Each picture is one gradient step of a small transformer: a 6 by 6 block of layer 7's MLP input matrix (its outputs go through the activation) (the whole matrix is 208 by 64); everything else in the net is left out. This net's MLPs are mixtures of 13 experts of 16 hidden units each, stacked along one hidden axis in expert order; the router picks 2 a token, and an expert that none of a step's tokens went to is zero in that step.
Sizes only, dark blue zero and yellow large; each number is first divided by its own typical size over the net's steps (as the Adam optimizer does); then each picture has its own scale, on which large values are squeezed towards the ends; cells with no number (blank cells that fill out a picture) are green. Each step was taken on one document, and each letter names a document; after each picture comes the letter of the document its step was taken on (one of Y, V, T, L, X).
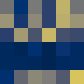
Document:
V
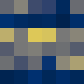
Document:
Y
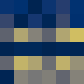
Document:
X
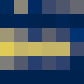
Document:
Y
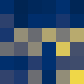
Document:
V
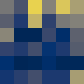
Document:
X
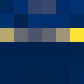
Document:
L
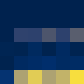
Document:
V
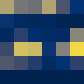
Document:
Y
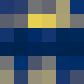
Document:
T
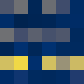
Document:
L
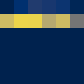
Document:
T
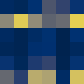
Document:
T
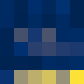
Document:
V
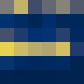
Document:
Y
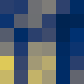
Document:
T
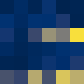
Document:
V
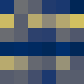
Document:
T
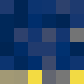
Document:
V
